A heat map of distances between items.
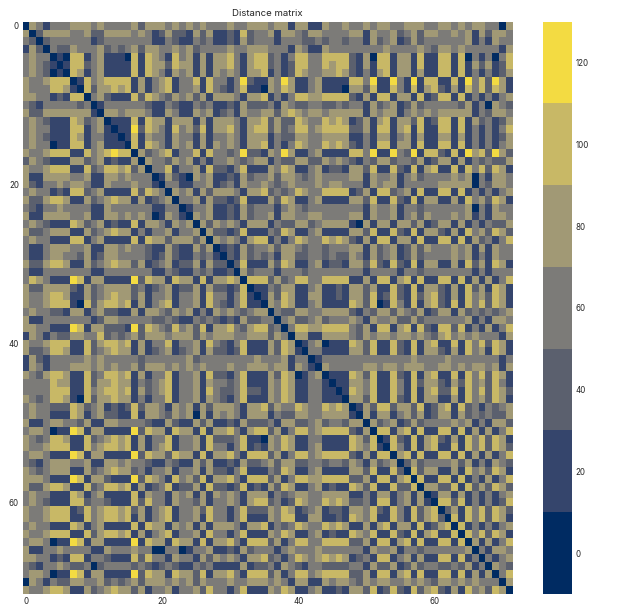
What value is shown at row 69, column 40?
100
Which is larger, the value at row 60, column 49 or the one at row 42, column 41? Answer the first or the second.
the second
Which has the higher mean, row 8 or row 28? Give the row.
8
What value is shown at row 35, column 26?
20
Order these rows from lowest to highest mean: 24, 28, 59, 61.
59, 28, 24, 61
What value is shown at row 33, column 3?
80
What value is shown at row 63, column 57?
20
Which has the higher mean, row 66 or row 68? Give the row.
66
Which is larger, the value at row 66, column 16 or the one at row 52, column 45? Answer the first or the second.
the first
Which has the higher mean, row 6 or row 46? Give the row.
46
